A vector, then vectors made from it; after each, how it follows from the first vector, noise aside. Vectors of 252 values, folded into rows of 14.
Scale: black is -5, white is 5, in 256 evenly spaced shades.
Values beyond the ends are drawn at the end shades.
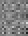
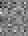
reversed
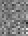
negated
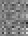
negated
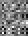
scaled up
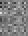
reversed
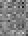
wrapped around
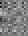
reversed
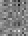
wrapped around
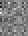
reversed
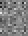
reversed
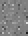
partly zeroed
